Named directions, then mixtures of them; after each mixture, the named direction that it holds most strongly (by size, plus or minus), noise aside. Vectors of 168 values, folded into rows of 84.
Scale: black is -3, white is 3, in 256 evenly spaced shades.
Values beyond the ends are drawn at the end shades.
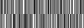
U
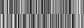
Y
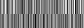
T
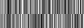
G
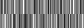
U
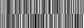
G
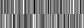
U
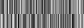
Y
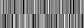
U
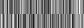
Y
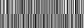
T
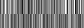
T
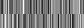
Y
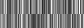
G
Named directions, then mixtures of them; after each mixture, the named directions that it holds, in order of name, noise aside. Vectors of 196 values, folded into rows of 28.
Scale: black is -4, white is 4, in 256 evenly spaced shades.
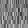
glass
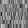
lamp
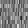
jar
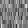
jar, lamp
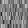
lamp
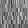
glass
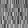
glass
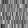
lamp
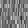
jar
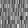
jar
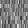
jar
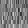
glass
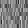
glass, jar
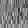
glass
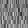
glass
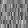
glass, lamp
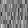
glass, lamp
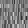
glass, jar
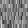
jar, lamp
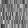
lamp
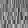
glass, jar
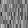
glass, lamp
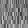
glass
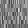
glass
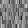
jar, lamp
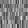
jar, lamp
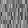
glass, lamp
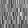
glass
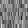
jar, lamp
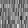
jar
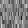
jar, lamp
